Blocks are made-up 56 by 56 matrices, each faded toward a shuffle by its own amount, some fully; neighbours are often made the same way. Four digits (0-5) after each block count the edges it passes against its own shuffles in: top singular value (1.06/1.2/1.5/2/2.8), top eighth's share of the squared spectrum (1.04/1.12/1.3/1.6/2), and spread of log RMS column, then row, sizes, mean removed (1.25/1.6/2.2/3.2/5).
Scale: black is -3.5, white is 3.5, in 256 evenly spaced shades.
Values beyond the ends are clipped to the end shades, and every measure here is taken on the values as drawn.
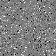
2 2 1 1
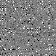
3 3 1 1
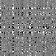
4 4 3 3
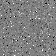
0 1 0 0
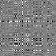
4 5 3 3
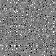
3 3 1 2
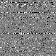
2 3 0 3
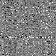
3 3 1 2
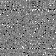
3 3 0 2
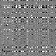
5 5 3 3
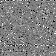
3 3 0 1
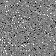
2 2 0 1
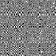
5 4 3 3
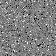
0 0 0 0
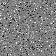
0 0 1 0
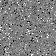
0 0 0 0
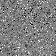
0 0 0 0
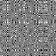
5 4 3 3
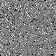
2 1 0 0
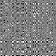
5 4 3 3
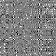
4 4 2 2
